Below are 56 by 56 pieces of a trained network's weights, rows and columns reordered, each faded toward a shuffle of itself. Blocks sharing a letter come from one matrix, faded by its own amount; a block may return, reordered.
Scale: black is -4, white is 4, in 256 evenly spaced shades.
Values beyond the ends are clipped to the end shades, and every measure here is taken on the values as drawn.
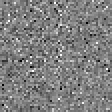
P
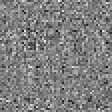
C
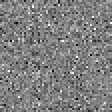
P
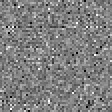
P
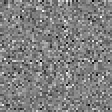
C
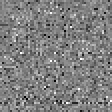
P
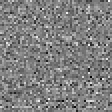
C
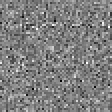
C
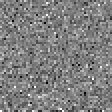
P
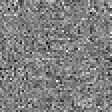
C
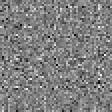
C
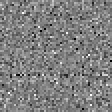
P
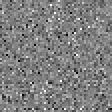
P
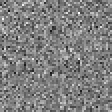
C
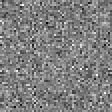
C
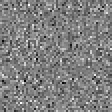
C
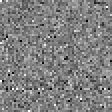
P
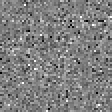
P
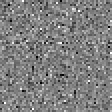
P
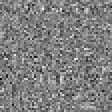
C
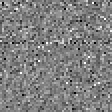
P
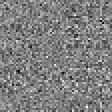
C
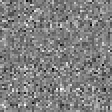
C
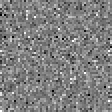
P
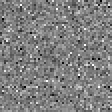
P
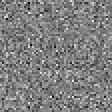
C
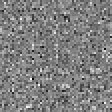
C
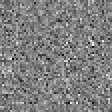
C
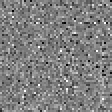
P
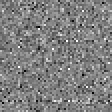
P
